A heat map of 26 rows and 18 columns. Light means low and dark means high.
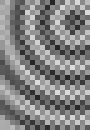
The left part is calmer, up to a seam about 20% of the way across. Rings spread out from the top right. On average the colour sits 50% of the way up the scale. There is no overall slope. No single row or column stands out from its neighbours.
